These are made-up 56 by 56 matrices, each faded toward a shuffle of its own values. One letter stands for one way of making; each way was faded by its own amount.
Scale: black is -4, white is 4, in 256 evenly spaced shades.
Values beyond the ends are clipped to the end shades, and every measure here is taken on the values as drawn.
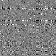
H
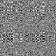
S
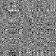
S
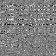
H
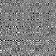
S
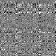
S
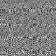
S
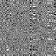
S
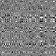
S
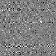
H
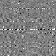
H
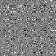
H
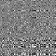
S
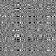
S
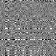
S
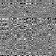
S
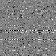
H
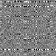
S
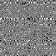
H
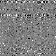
H
